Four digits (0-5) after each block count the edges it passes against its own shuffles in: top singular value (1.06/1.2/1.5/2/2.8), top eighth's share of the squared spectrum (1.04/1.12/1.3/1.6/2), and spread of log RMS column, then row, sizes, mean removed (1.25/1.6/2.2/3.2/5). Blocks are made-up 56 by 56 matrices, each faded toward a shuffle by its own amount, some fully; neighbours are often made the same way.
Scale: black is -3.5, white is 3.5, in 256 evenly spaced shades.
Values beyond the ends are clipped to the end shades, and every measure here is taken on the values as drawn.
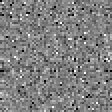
3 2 0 1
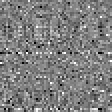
4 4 1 2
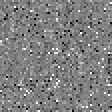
2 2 0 0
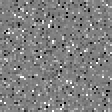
0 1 0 0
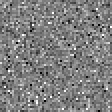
0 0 0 0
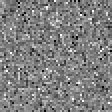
0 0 0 0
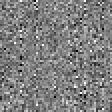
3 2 3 0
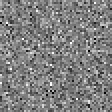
1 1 2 0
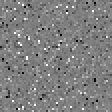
0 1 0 0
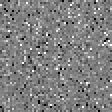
0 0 0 0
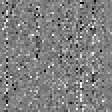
2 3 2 0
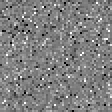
0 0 0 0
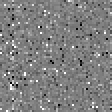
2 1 1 0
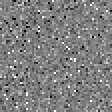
0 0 1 0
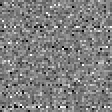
2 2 0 2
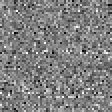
1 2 0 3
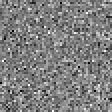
0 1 0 1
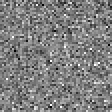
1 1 0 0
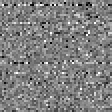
2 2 0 3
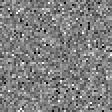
0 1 0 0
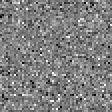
1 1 0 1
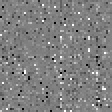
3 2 1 1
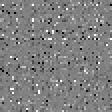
3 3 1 1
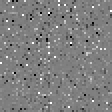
1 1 0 0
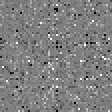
3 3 1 1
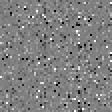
2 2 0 0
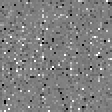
2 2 0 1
